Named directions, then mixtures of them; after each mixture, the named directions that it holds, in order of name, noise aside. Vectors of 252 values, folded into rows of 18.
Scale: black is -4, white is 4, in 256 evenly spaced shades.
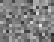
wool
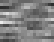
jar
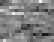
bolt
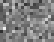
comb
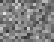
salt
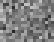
comb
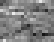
bolt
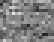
bolt, comb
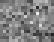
bolt, wool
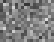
comb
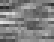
jar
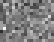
comb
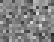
wool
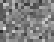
comb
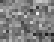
bolt, wool
